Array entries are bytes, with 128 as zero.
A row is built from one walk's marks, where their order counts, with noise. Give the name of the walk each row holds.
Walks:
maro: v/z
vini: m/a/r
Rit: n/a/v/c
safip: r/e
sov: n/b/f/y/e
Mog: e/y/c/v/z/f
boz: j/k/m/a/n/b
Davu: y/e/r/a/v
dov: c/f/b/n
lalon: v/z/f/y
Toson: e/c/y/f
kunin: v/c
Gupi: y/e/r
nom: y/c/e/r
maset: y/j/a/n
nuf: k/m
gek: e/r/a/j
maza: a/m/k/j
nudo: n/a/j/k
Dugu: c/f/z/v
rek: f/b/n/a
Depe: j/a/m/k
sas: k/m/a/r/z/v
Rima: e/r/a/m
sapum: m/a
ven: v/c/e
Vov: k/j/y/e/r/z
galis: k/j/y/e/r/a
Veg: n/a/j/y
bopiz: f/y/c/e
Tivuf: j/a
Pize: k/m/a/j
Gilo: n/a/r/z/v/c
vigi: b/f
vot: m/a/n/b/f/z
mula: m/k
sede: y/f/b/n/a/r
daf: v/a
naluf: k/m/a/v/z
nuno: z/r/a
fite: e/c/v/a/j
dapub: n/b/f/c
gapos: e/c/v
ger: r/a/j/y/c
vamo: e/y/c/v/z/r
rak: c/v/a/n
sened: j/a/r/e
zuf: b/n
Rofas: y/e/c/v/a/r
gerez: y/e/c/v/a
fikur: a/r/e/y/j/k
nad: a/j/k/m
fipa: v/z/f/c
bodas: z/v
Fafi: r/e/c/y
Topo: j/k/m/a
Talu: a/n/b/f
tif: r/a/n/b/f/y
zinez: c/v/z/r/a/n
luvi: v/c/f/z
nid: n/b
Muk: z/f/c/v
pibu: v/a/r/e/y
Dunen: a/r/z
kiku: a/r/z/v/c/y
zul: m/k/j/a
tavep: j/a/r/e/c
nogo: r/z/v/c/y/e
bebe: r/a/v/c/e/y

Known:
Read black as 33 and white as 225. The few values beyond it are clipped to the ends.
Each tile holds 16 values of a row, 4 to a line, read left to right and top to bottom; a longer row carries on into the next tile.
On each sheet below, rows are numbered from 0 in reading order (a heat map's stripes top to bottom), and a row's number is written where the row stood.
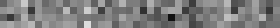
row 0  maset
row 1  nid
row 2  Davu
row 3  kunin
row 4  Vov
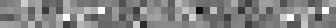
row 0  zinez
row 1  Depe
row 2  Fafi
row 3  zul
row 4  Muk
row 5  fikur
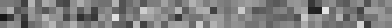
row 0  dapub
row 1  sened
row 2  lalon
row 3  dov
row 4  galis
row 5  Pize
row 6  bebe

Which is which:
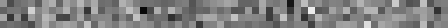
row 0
Toson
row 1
rak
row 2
Tivuf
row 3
ger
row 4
sas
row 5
Gupi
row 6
zuf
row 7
vot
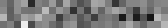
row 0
Veg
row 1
gapos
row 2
bopiz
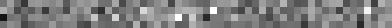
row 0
Gilo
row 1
Rofas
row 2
tif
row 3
nudo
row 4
bodas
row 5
Mog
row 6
vigi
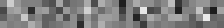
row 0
sapum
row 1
Talu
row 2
nom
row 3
vamo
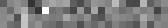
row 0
maza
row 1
Dugu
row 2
luvi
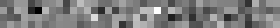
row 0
gek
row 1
sede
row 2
nuf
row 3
tavep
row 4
fipa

